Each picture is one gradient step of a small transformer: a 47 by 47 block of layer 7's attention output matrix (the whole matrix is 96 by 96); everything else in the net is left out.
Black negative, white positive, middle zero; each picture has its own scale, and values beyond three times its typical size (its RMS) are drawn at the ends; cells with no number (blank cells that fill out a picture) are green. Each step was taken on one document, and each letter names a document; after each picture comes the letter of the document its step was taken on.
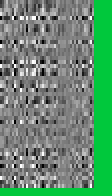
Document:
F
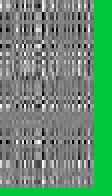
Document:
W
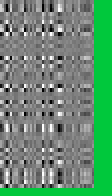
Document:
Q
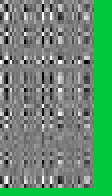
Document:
Q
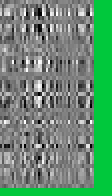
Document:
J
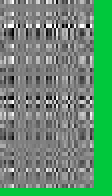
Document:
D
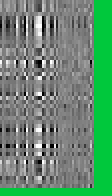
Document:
W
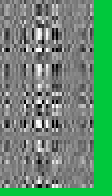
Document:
J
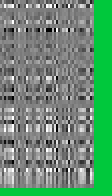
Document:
D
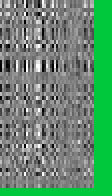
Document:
W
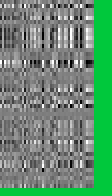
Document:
F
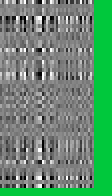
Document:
W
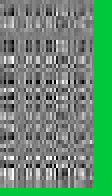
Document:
D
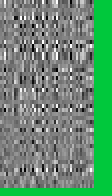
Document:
F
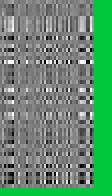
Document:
D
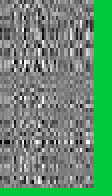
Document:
F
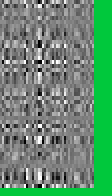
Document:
J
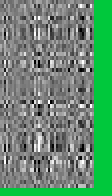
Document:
J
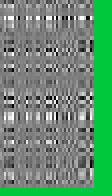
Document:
D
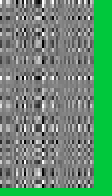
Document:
W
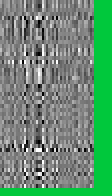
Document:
W
